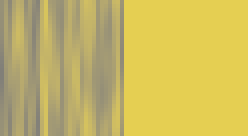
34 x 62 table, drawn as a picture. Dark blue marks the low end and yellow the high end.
It is made of 1 by 2 panels. Panel 1,1: high, streaked downward. Panel 1,2: very high, flat.
